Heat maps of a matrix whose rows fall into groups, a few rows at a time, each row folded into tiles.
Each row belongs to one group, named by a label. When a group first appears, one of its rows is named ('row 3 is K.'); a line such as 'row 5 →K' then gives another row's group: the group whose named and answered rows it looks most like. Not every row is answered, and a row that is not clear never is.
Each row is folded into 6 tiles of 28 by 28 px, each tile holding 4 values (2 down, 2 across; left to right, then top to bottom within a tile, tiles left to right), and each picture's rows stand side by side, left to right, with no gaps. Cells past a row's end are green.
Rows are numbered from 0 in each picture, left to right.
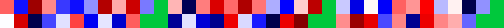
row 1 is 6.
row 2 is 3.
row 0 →6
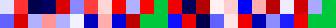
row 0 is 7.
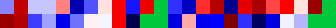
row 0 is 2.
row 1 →6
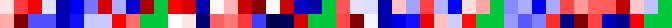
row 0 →2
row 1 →7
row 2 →3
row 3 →7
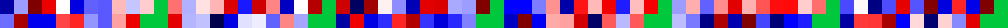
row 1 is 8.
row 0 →6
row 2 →6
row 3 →6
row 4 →7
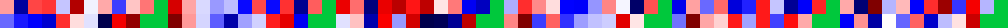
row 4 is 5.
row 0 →6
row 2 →7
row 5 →6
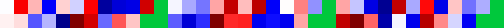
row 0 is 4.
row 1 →7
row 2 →3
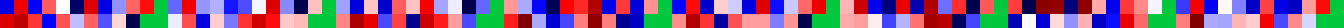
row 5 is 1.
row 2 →3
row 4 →5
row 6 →6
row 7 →5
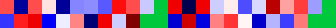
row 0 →6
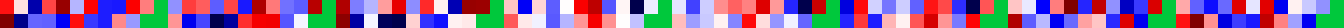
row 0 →8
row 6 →8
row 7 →3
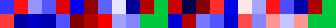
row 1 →6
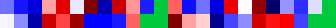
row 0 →7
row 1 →3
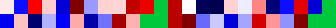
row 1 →3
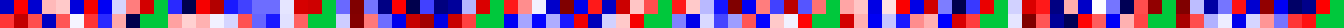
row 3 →7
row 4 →7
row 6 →4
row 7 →8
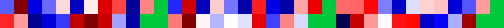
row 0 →1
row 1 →5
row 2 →6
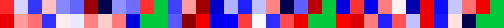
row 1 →4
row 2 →5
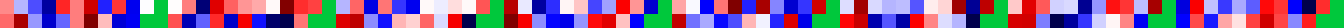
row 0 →3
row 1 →7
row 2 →5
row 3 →3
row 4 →8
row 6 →2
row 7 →1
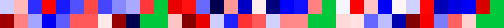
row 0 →5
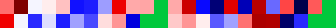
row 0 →2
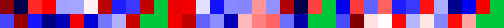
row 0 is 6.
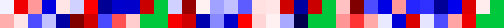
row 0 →4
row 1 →2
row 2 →4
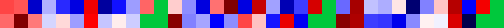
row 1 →8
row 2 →2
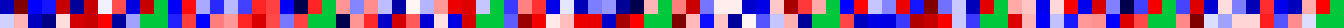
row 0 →1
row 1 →1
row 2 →6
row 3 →4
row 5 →1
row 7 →5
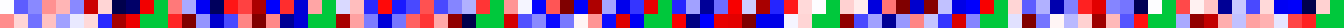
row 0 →8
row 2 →5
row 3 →8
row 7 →4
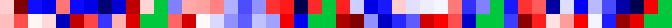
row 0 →4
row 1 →2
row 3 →4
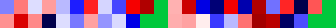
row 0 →5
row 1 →1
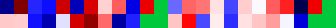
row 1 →2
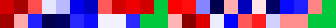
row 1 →4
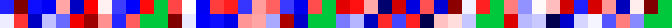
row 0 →1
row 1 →8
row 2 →7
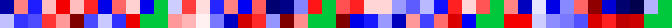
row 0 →7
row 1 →4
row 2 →2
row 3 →3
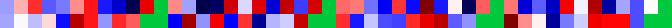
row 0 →4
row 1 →7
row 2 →1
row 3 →3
